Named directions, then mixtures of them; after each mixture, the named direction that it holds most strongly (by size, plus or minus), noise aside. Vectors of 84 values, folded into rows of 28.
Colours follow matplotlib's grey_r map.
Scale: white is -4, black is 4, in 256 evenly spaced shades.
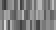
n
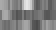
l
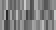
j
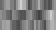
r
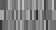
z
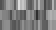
r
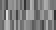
j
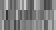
j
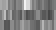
l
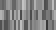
z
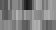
l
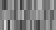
n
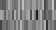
z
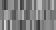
n
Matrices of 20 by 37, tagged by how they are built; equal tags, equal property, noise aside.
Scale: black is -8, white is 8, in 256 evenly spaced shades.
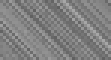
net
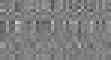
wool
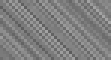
net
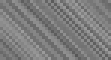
net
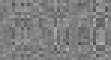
wool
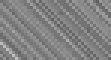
net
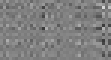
wool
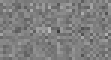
wool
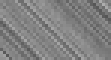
net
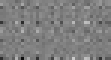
wool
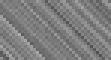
net
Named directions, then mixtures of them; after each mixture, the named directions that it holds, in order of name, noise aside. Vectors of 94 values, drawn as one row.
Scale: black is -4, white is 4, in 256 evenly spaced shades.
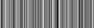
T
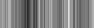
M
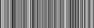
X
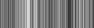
M, X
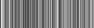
M, T, X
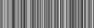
T, X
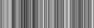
M, T, X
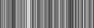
M, T, X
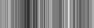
M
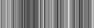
M, T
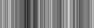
M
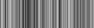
M, T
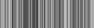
M, X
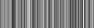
T, X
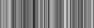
M, T, X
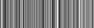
T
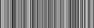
X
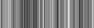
M, T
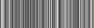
M, T, X
